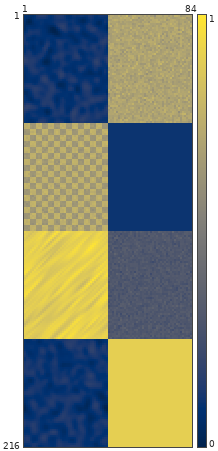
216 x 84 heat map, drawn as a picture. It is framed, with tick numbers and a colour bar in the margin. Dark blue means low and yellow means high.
The table splits into 4 rows of 2 panels. Panel 1,1: very low, blotchy, faint in contrast. Panel 1,2: high, fine-grained, faint in contrast. Panel 2,1: high, checkered. Panel 2,2: very low, flat. Panel 3,1: very high, slanting up to the right, faint in contrast. Panel 3,2: low, fine-grained, faint in contrast. Panel 4,1: very low, blotchy, faint in contrast. Panel 4,2: very high, flat.
